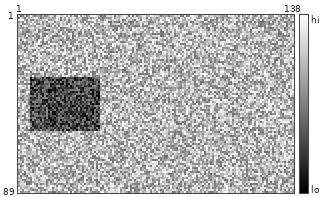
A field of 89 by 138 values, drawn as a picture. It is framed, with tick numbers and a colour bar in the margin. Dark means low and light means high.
Average level on the scale: 70%. Ninth with the lowest average: middle left. Odd patch: lower, in the middle left. Stripes: none.
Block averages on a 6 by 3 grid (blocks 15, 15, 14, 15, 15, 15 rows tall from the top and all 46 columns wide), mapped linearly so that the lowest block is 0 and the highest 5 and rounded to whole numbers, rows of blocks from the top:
5 5 5 / 5 5 5 / 0 5 5 / 0 5 5 / 5 5 5 / 5 5 5
